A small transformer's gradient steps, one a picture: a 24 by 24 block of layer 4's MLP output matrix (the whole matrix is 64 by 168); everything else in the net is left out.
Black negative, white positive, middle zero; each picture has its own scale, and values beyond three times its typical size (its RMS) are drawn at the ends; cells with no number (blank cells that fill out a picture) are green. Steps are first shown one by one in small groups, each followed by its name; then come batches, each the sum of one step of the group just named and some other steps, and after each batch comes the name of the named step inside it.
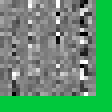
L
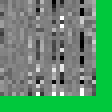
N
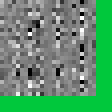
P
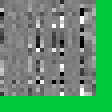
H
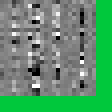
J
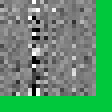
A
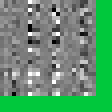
L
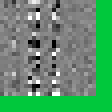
A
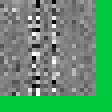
A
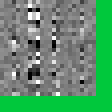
P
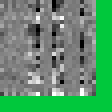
N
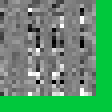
H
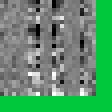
N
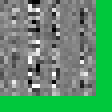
J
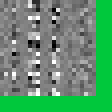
L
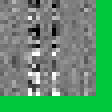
A
